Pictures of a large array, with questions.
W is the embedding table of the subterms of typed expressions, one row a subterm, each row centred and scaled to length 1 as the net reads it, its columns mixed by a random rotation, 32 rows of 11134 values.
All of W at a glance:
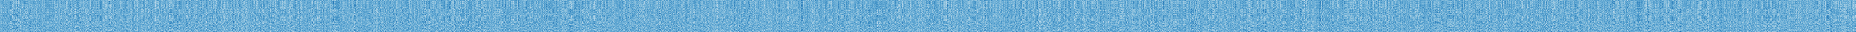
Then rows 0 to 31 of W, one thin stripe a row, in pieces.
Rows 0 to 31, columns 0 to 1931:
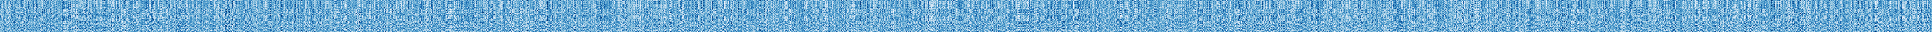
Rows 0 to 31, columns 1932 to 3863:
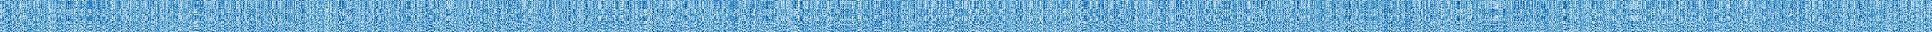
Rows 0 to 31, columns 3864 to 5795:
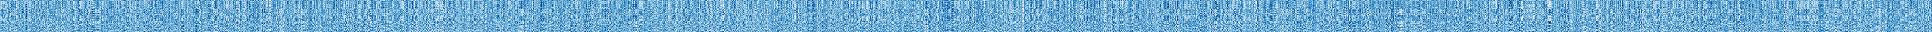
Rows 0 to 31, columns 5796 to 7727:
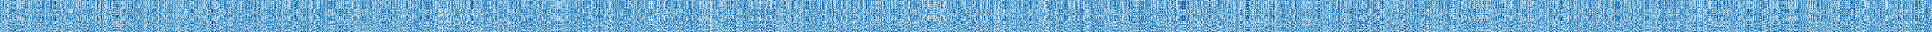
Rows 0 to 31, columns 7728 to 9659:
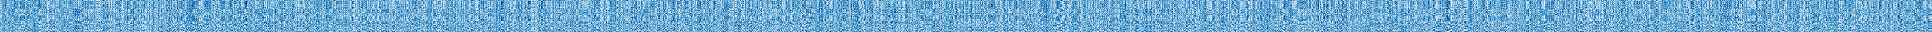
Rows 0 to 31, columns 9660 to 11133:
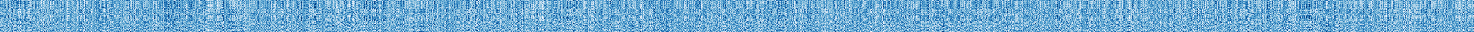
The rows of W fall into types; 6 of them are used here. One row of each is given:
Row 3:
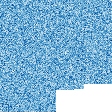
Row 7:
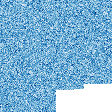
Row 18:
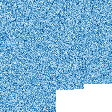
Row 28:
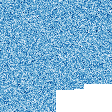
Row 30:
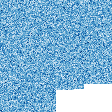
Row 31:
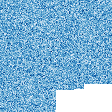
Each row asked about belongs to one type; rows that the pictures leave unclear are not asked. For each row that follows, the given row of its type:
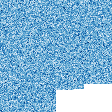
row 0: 30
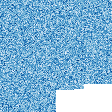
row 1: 3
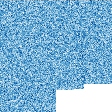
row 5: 30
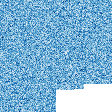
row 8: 3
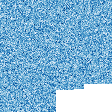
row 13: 18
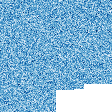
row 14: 28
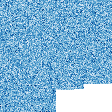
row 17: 7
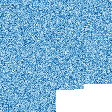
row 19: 3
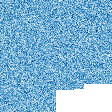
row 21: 28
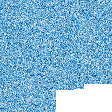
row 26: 31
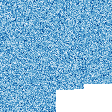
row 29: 18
